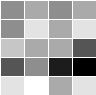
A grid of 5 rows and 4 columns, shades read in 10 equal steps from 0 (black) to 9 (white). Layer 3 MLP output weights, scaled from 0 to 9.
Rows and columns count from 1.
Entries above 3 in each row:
4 4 3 1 4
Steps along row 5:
up down up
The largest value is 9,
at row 5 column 2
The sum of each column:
28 34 24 25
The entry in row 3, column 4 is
3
